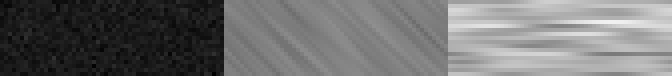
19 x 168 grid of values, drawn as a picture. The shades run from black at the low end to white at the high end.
It is made of 1 by 3 panels. Panel 1,1: very low, fine-grained, faint in contrast. Panel 1,2: middling, slanting down to the right, faint in contrast. Panel 1,3: high, streaked across.
